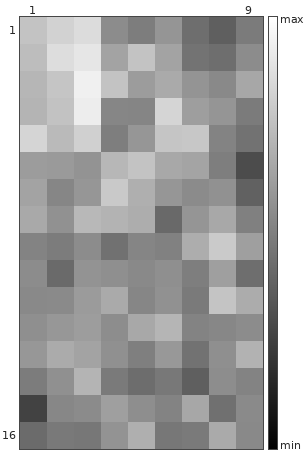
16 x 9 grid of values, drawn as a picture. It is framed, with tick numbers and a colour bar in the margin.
The halves do not mirror each other. The top left is the ninth with the highest average. An odd patch, higher than its surroundings, sits in the top left. On average the colour sits 60% of the way up the scale.
